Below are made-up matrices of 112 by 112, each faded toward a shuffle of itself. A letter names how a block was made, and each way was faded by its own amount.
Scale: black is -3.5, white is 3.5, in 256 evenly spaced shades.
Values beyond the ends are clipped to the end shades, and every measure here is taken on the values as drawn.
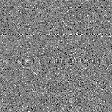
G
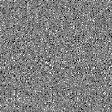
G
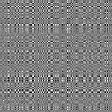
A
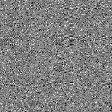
G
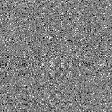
G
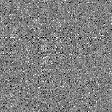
G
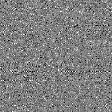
G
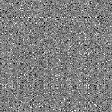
G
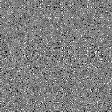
G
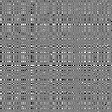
A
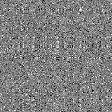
G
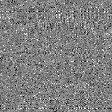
G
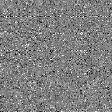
G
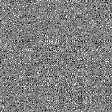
G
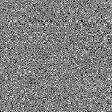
G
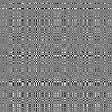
A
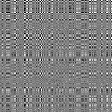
A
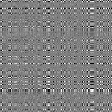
A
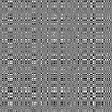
A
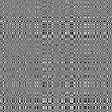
A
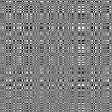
A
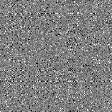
G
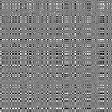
A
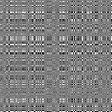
A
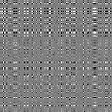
A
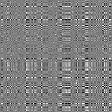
A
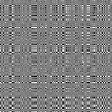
A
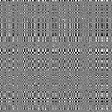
A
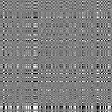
A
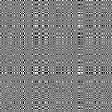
A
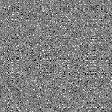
G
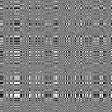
A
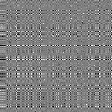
A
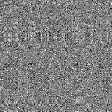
G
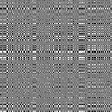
A
